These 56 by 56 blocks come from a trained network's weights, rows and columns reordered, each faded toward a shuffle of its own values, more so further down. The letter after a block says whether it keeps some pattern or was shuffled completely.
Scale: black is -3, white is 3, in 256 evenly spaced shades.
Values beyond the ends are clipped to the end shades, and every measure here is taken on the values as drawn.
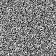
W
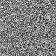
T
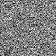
T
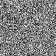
T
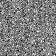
W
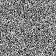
W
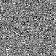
T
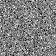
W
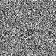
T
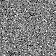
W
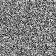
W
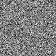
T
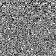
T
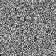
T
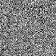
T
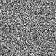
T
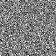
T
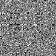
T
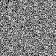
T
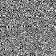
T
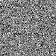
T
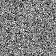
W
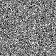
W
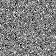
W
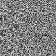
T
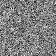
W
